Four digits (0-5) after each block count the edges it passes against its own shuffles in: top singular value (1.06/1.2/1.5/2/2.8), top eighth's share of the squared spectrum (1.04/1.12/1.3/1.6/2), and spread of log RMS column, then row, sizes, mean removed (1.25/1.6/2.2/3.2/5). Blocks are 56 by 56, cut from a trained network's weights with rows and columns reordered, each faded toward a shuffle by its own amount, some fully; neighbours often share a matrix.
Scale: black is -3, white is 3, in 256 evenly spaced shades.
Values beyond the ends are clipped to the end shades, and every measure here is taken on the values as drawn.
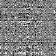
3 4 3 1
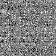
2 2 2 0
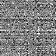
3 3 2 1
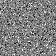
0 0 0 0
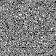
0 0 0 0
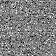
0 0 0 0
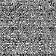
3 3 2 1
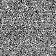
1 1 0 0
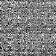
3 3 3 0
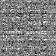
3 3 3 1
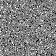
0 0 0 0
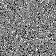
0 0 0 0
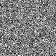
0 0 0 0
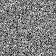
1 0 0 0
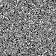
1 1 0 0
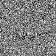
1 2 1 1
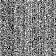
3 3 1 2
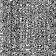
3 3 0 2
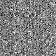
1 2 0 1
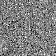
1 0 0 0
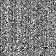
2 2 0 1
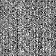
3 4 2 2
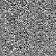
3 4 3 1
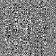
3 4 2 2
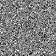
2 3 1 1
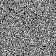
0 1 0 0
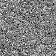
2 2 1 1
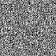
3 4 2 1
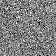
0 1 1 0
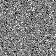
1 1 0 0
